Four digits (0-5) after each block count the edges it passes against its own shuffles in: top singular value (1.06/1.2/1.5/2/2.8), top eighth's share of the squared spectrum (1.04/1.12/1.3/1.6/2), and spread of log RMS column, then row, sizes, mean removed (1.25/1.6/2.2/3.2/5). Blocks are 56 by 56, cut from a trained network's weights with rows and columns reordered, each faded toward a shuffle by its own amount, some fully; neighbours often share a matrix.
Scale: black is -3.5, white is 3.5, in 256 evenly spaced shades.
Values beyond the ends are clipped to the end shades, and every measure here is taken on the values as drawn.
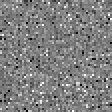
1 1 0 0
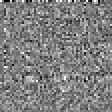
3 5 2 2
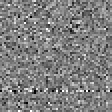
3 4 2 2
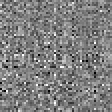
3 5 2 3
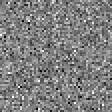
0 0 0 0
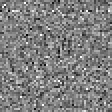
2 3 0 1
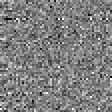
3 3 1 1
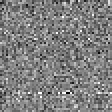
3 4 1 2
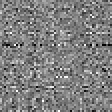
3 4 2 2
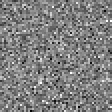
1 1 0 0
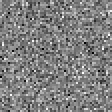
1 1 0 0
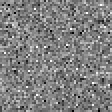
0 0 0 0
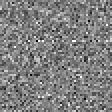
2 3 0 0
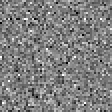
2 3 0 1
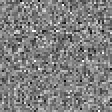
2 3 1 1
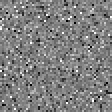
0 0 0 0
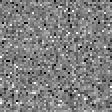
0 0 0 0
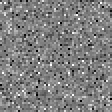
0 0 0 0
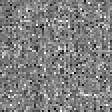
2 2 0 2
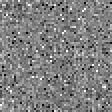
1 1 0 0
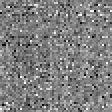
2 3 0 2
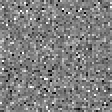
0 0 0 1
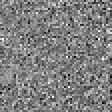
2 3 1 1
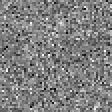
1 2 1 0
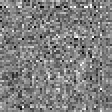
3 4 2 2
